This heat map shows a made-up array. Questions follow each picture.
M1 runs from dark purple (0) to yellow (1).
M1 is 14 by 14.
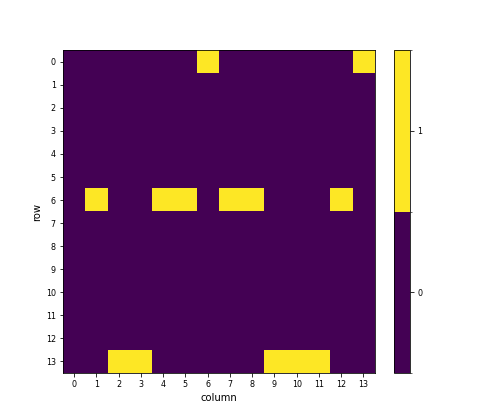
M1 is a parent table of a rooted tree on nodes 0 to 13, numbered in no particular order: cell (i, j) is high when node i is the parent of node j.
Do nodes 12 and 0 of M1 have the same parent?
no
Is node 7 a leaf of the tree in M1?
yes
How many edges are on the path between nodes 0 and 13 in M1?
1
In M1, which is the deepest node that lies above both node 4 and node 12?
6
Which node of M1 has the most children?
6
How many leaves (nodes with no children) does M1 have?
11
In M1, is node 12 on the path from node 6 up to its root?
no
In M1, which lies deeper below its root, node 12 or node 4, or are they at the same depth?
the same depth
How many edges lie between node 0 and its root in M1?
0
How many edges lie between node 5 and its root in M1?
2
